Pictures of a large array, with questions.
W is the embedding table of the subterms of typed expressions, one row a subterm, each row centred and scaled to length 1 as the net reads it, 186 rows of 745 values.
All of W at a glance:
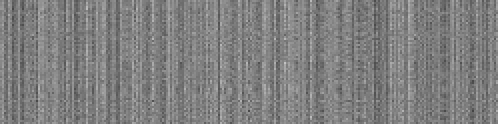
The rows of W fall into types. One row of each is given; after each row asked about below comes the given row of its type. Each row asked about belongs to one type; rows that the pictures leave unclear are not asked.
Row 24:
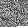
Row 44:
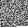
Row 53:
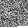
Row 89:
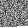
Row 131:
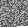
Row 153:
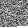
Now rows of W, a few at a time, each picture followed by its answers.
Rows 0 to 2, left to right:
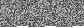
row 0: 44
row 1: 44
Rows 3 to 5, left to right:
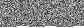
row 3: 24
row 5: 131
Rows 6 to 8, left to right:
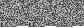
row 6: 44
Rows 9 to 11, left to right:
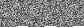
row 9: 24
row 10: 44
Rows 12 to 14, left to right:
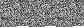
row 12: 24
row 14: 24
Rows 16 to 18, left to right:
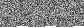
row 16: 24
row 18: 53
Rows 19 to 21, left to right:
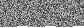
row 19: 89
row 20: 53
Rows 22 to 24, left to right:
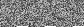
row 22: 44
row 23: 44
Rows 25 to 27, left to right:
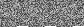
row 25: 24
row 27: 153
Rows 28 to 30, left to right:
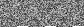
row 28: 131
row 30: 44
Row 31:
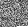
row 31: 24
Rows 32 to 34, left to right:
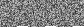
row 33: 89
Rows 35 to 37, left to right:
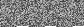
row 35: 44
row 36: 131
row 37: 24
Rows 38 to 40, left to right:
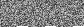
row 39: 89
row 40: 153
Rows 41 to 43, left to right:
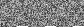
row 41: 44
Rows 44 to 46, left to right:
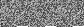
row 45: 53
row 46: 44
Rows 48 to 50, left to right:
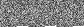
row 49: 44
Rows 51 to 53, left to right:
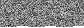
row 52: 153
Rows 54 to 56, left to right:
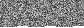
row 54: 89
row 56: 24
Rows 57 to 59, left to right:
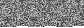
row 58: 24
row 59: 44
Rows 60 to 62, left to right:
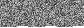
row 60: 131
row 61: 89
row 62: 153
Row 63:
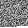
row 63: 153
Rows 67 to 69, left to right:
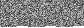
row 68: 89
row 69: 89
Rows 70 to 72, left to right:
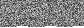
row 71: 24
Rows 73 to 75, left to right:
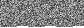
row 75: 131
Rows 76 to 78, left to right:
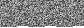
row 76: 131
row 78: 131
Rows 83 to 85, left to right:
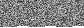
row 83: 89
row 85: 44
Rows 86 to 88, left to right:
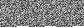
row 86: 44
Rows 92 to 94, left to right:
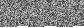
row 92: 89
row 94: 131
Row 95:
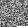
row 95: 44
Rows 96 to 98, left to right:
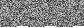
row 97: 24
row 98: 131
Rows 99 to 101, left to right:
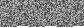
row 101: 131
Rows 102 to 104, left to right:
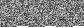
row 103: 44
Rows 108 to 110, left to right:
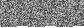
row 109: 53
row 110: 131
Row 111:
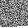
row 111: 131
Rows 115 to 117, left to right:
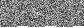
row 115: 131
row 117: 131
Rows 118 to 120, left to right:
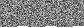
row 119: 89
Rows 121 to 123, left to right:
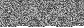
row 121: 24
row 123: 24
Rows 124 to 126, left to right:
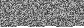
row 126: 53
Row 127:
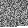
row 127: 89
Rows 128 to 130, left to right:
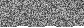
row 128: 131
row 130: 53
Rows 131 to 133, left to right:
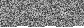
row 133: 53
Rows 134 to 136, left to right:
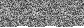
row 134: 53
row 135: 53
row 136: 153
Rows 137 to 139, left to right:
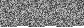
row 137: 131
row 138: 44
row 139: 44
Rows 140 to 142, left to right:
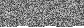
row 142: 44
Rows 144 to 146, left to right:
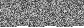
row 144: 44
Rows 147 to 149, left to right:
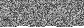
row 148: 131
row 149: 44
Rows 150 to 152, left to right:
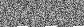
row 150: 89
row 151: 89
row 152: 131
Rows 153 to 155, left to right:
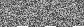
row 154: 131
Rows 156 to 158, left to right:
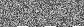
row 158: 44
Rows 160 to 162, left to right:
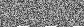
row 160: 89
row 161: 131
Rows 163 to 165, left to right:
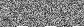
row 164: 24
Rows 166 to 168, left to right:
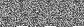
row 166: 24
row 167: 24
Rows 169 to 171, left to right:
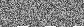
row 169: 131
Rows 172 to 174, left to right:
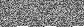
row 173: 153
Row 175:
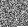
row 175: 131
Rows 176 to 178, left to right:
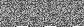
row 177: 24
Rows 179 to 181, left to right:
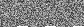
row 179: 89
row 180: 89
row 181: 53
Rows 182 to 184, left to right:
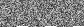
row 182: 44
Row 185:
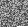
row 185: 131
